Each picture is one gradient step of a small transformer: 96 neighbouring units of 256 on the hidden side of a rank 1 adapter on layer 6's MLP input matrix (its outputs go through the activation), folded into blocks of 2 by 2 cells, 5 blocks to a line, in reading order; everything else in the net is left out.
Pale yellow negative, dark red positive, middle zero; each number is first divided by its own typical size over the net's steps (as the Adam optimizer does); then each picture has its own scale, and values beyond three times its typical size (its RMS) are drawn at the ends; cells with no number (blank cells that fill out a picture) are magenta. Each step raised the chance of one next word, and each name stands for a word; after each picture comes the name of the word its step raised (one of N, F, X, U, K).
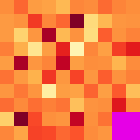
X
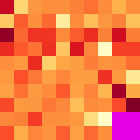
X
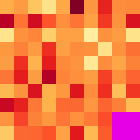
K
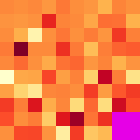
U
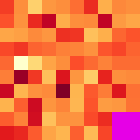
U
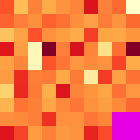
U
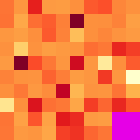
X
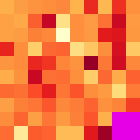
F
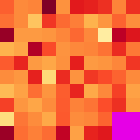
K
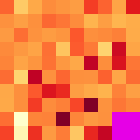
F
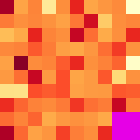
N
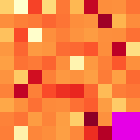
F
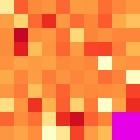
U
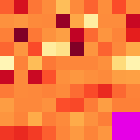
N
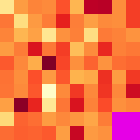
K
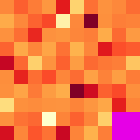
X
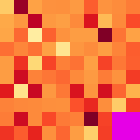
K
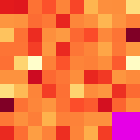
N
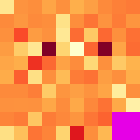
N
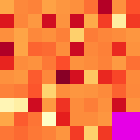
U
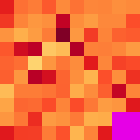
N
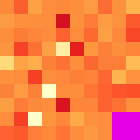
N
